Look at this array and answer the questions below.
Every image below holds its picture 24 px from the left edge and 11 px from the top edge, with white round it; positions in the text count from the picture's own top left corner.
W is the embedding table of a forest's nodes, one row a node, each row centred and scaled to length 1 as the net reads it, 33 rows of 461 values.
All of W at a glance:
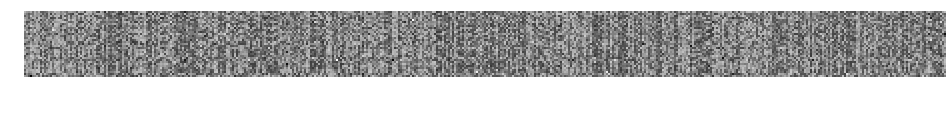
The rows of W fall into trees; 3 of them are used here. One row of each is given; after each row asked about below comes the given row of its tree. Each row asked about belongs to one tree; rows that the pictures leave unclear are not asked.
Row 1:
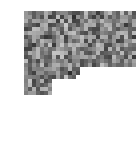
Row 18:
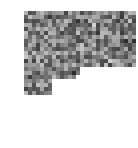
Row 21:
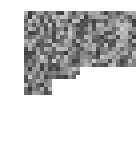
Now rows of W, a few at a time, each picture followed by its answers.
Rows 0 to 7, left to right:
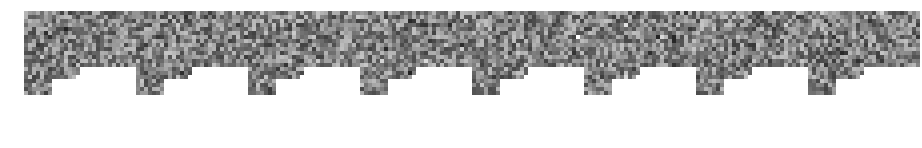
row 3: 18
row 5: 1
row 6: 21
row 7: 21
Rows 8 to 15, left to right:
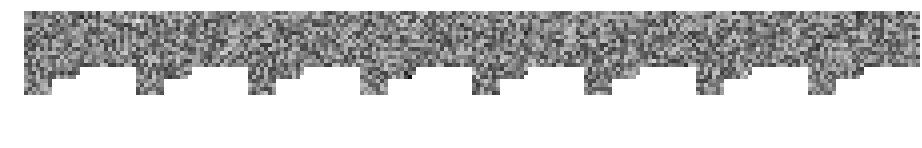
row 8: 1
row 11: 1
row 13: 21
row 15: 1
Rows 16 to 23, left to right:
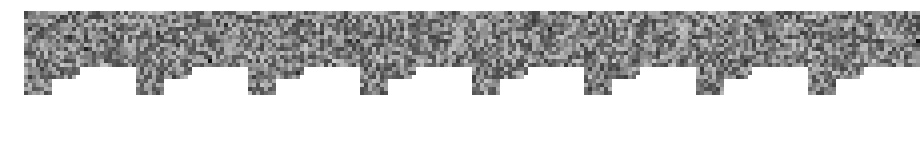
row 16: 1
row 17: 21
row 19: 21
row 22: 21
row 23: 18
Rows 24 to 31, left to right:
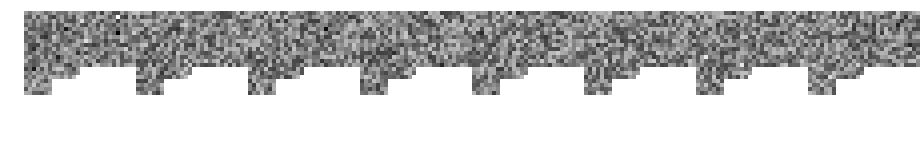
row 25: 21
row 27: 21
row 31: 18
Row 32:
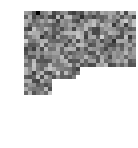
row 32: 1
